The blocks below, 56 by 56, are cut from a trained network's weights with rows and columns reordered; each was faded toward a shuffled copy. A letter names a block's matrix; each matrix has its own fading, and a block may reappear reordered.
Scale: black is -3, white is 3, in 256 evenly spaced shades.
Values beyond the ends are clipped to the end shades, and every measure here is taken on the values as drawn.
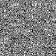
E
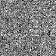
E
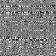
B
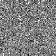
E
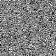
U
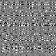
B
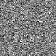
E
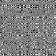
B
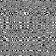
B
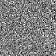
E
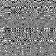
B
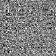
E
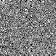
U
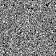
U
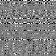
B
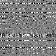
B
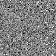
U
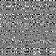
B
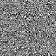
E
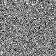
U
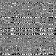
B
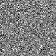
E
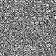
E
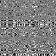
B
